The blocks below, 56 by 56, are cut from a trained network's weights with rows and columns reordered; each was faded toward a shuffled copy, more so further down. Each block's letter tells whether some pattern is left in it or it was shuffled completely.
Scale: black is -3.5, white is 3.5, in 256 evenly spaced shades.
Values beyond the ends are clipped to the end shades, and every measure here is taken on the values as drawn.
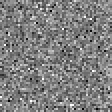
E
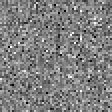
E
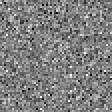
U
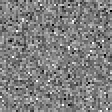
U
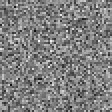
E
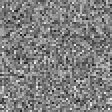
E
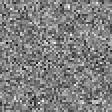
E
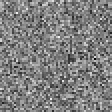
U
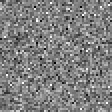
U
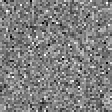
U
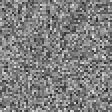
E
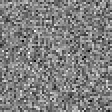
U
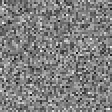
U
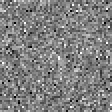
U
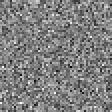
E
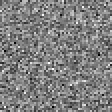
E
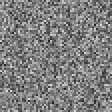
U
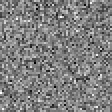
U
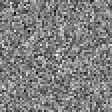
U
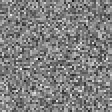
U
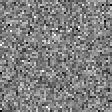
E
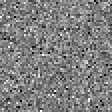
U
